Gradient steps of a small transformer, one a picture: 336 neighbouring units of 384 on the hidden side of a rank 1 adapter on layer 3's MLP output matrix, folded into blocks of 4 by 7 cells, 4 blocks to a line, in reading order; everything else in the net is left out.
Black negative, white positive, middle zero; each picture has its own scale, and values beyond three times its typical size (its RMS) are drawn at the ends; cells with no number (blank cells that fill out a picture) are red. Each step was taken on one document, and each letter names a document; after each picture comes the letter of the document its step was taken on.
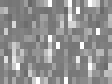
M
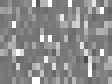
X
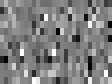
M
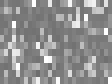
X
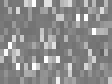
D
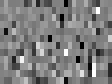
M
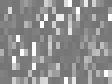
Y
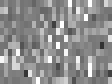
M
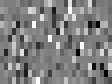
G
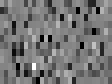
X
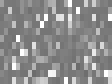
Y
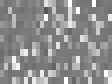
Y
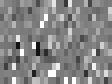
Y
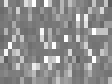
D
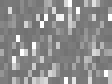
Y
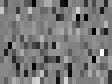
D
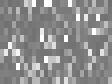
D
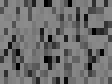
D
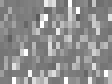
Y
